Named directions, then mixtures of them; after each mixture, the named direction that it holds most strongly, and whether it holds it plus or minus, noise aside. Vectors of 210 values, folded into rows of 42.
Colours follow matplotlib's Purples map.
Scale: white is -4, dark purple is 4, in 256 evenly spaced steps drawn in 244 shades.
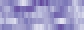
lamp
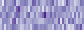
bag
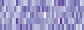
bag, minus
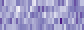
bag, minus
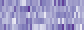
bag, minus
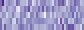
bag, minus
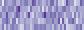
bag, plus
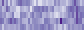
lamp, minus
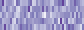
bag, minus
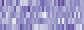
bag, minus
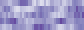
lamp, minus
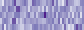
bag, plus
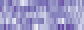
lamp, plus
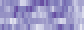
lamp, plus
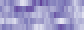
lamp, plus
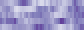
lamp, minus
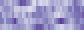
lamp, minus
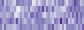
bag, minus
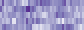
lamp, plus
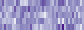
bag, minus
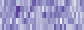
bag, plus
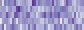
bag, plus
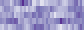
lamp, minus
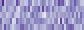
bag, minus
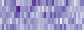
bag, plus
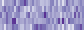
bag, plus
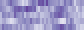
lamp, plus
